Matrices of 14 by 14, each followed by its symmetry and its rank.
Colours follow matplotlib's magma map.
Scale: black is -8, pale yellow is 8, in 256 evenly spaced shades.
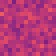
antisymmetric, full rank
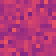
antisymmetric, full rank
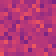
antisymmetric, full rank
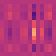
neither, rank one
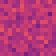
neither, full rank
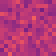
neither, full rank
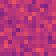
antisymmetric, full rank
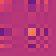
symmetric, rank one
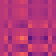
neither, rank one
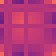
symmetric, rank one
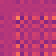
symmetric, rank one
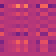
neither, rank one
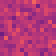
antisymmetric, full rank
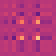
symmetric, rank one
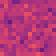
neither, full rank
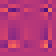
neither, rank one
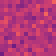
antisymmetric, full rank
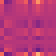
neither, rank one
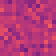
antisymmetric, full rank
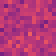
neither, full rank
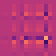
neither, rank one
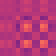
symmetric, rank one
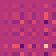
symmetric, rank one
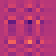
neither, rank one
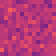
neither, full rank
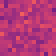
neither, full rank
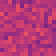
neither, full rank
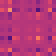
symmetric, rank one
